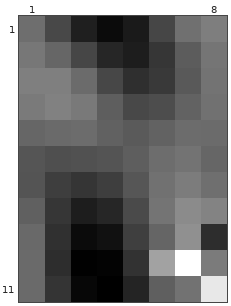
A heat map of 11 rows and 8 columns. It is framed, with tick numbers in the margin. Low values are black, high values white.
Ninth with the highest average: bottom right. Roughest part: bottom right. Odd rows or columns: none. Odd patch: rougher, in the bottom right. Ninth with the lowest average: bottom middle. Calmest part: middle right. Stripes: none.
